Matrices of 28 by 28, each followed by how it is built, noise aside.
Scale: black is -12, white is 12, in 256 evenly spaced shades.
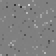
sparse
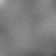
smooth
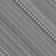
Toeplitz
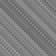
Toeplitz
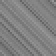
Toeplitz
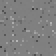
sparse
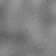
smooth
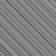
Toeplitz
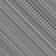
Toeplitz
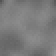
smooth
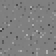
sparse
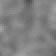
smooth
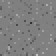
sparse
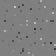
sparse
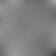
smooth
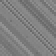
Toeplitz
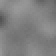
smooth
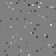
sparse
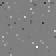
sparse
